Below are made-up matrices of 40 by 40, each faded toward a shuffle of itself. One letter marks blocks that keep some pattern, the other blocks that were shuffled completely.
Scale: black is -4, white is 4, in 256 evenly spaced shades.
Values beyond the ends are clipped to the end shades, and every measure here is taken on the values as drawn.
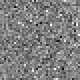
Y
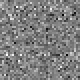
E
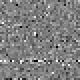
E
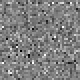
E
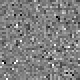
Y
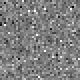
Y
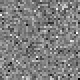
Y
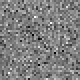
Y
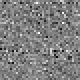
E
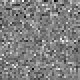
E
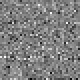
E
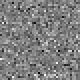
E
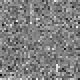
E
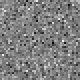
Y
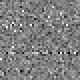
E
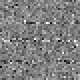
E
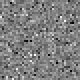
Y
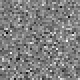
Y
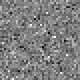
Y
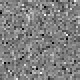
Y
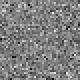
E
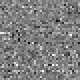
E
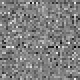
E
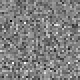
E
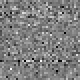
E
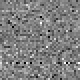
E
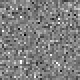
Y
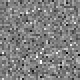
Y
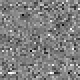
E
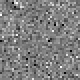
Y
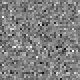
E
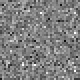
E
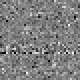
E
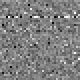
E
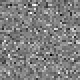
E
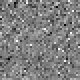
Y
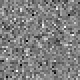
Y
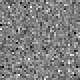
Y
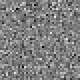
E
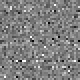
E
